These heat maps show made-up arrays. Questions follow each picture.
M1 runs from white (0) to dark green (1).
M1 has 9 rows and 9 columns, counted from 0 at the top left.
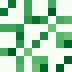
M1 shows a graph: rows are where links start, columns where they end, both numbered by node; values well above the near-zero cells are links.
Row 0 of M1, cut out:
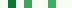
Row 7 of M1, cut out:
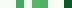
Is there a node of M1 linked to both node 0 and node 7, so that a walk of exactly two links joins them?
no
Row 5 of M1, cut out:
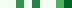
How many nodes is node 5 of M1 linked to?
4
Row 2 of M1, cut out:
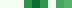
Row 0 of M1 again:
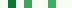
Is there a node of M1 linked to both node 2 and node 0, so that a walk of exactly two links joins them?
yes
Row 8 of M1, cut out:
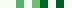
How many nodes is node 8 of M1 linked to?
4
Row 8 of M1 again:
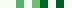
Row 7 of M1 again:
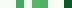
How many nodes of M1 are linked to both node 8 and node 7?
3
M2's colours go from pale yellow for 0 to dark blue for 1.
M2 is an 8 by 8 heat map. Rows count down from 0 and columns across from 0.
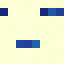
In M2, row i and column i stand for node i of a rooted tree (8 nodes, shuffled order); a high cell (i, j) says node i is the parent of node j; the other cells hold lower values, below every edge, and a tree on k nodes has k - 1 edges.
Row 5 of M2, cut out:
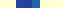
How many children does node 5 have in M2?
3
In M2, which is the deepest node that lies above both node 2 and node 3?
5
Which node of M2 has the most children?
1
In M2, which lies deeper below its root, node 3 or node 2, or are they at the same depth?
the same depth
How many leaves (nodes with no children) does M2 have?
6
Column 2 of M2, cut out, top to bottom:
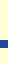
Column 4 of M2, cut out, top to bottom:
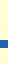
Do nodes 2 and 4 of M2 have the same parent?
yes
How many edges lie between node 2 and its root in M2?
2
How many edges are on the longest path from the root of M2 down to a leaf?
2
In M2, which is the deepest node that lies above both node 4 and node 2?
5
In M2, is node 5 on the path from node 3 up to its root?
yes
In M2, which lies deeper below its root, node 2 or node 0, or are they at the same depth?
node 2
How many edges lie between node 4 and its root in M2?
2
